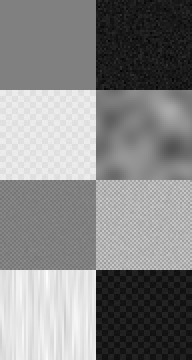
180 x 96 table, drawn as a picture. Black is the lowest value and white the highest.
It is made of 4 by 2 panels. Panel 1,1: middling, flat. Panel 1,2: very low, fine-grained, faint in contrast. Panel 2,1: very high, checkered, faint in contrast. Panel 2,2: middling, smooth. Panel 3,1: middling, checkered, faint in contrast. Panel 3,2: high, checkered. Panel 4,1: very high, streaked downward, faint in contrast. Panel 4,2: very low, checkered, faint in contrast.
